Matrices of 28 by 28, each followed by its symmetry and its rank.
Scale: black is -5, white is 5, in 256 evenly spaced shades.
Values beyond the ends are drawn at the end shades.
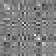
symmetric, rank three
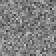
neither, full rank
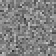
neither, full rank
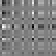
neither, rank one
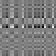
neither, rank one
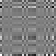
neither, rank one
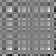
symmetric, rank one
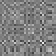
symmetric, rank three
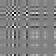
symmetric, rank one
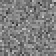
neither, full rank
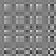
symmetric, rank one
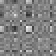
symmetric, rank three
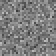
neither, full rank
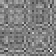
symmetric, rank three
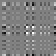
symmetric, rank one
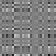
neither, rank one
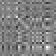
symmetric, rank three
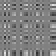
symmetric, rank one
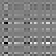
neither, rank one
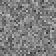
neither, full rank
